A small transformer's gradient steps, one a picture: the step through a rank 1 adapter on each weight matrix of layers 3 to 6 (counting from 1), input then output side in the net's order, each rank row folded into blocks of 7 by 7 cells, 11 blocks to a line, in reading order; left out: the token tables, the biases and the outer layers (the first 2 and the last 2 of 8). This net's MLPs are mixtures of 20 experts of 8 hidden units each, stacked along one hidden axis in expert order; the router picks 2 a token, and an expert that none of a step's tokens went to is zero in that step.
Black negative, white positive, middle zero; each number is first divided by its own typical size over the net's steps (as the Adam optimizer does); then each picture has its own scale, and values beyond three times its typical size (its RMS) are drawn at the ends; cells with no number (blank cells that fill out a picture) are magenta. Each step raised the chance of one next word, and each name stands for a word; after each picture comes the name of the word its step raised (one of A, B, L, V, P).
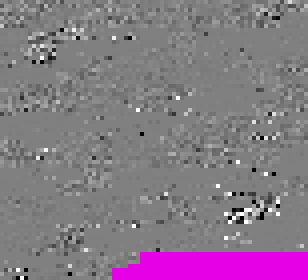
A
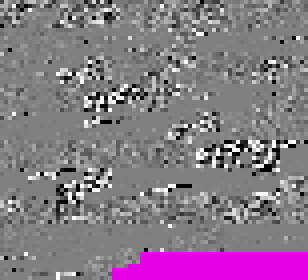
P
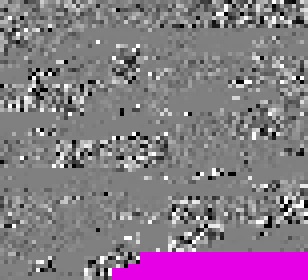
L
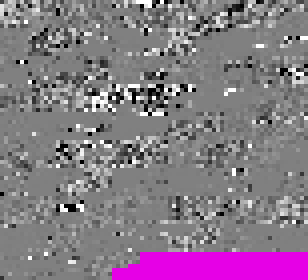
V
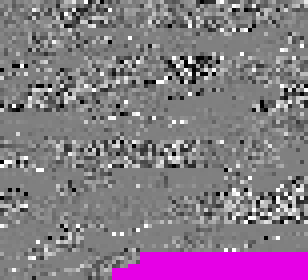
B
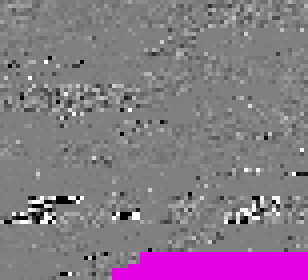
A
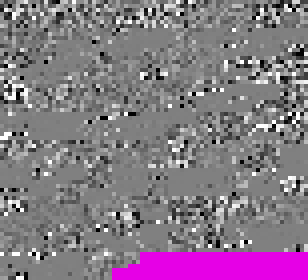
P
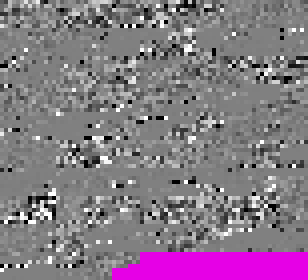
P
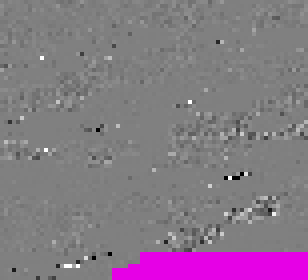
A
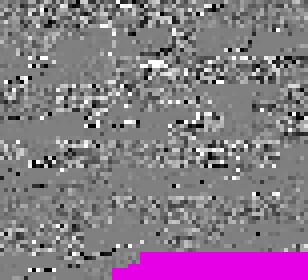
P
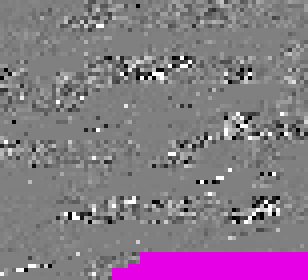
A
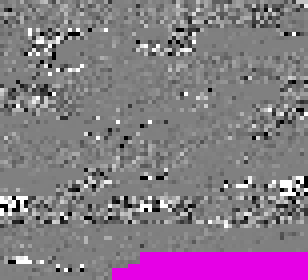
B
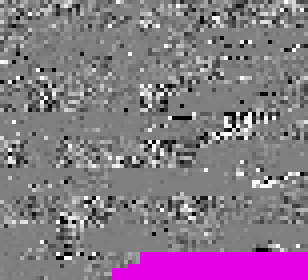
V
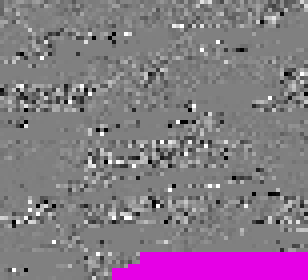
L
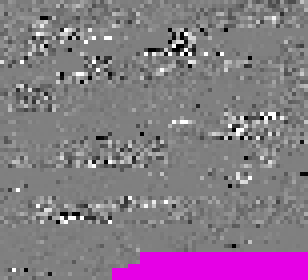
L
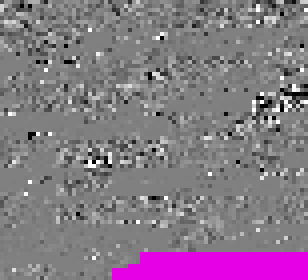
L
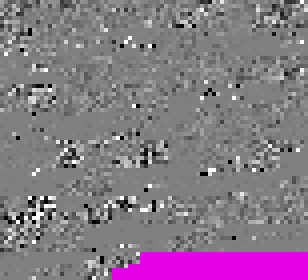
L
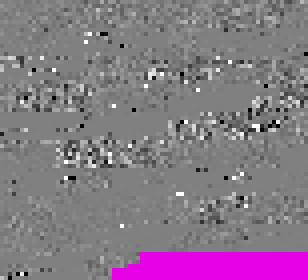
L
